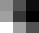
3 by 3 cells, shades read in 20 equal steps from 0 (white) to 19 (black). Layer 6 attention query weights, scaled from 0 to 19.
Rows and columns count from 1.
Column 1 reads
8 7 0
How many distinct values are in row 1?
3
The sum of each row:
39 41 20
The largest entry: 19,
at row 2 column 3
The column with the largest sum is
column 3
